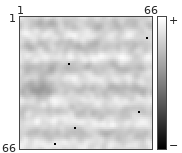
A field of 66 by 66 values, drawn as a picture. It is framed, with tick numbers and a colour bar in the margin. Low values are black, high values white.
The middle left is the ninth with the lowest average. Stripes running across repeat 6 times from top to bottom. Five lone cells stand out, each far lower than its neighbours. A single dip lies in the middle left.
